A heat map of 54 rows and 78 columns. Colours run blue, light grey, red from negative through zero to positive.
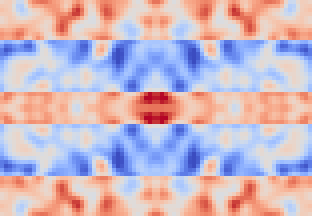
Stripes: horizontal, repeating 2 times. Lone odd cells: none. Mirror symmetry: left to right and top to bottom. Slope: none.
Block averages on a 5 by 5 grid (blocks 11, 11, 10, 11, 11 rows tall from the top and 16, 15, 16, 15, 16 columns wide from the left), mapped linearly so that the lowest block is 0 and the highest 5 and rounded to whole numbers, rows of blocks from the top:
4 4 3 4 4 / 2 1 0 1 2 / 4 4 5 4 4 / 2 1 0 1 2 / 4 4 3 4 4
